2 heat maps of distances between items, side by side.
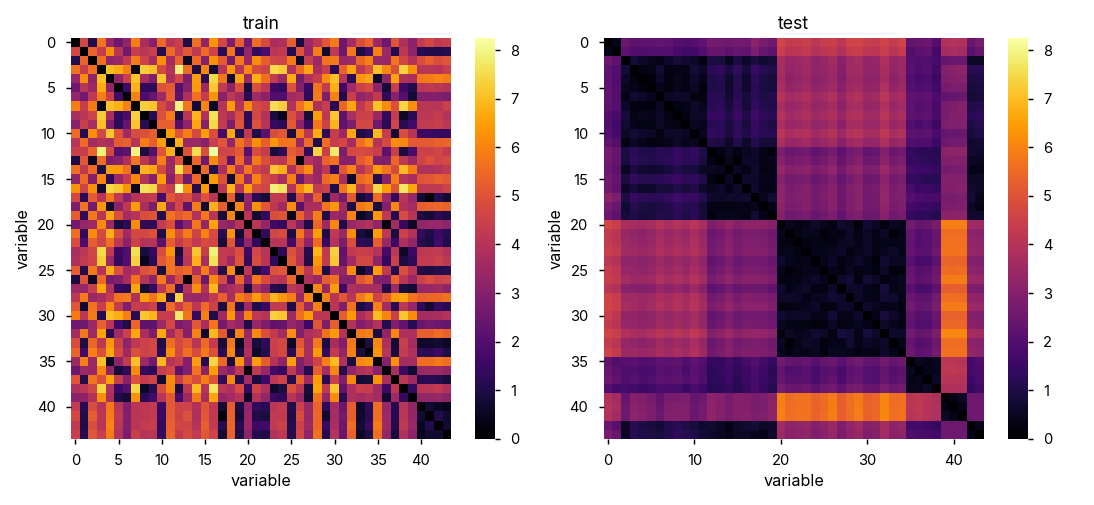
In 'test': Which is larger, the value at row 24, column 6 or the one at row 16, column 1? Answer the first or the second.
the first
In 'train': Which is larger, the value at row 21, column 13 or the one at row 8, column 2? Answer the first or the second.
the first
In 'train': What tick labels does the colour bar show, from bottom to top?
0, 1, 2, 3, 4, 5, 6, 7, 8
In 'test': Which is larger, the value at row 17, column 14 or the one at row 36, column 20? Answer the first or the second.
the second
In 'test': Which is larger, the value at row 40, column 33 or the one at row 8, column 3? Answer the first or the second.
the first
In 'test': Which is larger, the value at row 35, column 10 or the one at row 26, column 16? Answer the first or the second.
the second
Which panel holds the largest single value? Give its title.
train
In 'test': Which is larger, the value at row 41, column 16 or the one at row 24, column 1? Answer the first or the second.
the second
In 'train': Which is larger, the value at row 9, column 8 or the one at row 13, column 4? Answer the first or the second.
the second
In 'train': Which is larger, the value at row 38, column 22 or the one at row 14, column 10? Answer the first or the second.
the second
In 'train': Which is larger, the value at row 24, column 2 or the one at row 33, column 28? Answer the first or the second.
the second
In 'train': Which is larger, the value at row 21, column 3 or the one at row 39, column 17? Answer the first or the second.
the first
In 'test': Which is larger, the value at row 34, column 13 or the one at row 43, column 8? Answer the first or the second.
the first
